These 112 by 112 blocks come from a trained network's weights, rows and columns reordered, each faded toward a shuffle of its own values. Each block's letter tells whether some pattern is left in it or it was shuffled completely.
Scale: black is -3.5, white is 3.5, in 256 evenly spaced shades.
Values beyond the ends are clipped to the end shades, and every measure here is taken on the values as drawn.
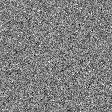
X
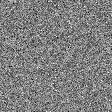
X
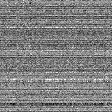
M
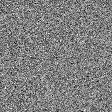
X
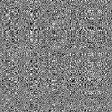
M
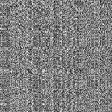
M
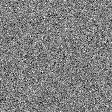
X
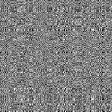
M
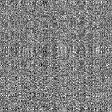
M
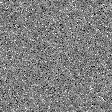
X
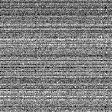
M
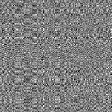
M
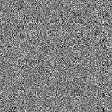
M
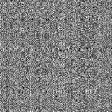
M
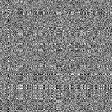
M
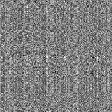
M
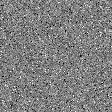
X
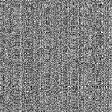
M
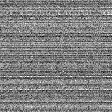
M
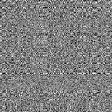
M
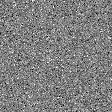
X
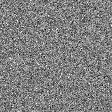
X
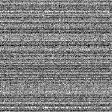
M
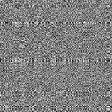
M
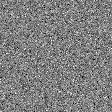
X
